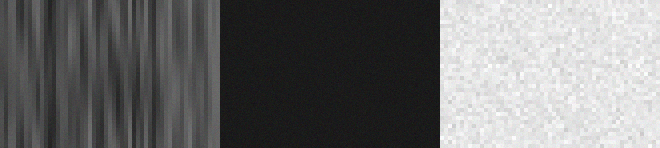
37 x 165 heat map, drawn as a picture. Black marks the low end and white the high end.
It is made of 1 by 3 panels. Panel 1,1: low, streaked downward. Panel 1,2: very low, flat. Panel 1,3: very high, fine-grained, faint in contrast.
